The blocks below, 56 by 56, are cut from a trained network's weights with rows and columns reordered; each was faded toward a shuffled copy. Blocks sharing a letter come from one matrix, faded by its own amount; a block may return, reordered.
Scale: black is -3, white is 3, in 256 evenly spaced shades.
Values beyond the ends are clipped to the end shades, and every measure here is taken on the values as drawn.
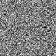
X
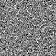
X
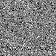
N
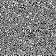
N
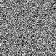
X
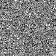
N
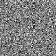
X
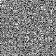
X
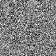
X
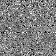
N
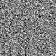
X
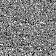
N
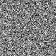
X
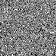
N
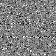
N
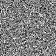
X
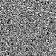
X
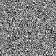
X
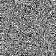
X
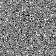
N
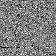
N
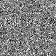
N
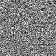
X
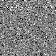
N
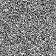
X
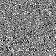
N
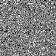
N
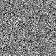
X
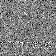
N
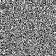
X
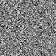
X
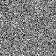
X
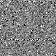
N
